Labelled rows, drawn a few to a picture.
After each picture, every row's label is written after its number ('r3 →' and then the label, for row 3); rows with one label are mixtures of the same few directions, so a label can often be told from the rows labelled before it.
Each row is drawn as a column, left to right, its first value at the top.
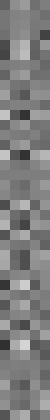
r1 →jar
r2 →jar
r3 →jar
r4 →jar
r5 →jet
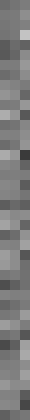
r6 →jar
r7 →jar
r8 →jet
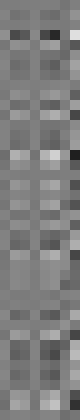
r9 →jet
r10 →jet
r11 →jet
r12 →jet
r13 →jet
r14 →jet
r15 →jar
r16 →jet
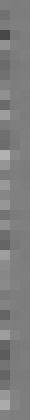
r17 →jet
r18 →jet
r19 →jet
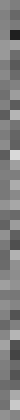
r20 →jar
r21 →jet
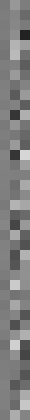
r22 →jar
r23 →jar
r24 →jet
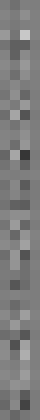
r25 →jet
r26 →jar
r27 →jet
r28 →jet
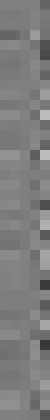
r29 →jet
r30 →jet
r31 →jet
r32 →jet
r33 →jar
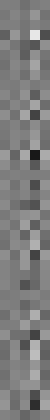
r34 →jet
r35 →jet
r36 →jar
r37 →jet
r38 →jet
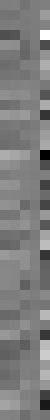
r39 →jet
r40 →jet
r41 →jar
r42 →jar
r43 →jet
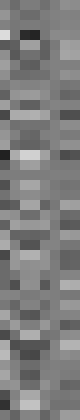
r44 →jet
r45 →jar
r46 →jet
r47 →jet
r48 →jar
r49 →jet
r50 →jar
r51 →jar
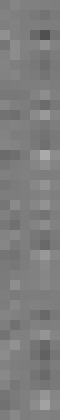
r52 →jet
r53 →jar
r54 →jar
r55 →jet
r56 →jet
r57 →jet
